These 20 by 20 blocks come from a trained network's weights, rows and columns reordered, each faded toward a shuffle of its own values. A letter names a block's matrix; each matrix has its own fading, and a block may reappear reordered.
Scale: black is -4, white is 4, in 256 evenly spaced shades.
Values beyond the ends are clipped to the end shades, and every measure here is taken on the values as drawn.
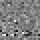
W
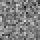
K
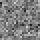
K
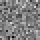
K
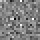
W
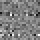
W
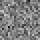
K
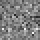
W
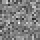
K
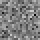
K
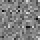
W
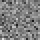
K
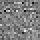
W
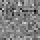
W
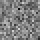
K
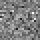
W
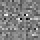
W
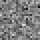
K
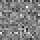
W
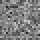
K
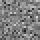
K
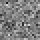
K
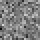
K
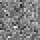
K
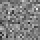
K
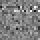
W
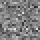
W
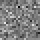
K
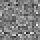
W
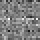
W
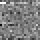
W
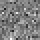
W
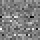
W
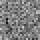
K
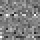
W
